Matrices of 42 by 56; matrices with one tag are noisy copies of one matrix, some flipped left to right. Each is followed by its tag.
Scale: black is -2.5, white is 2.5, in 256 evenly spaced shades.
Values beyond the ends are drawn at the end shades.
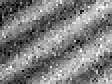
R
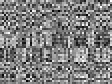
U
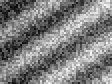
R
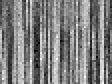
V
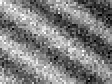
R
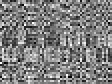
U
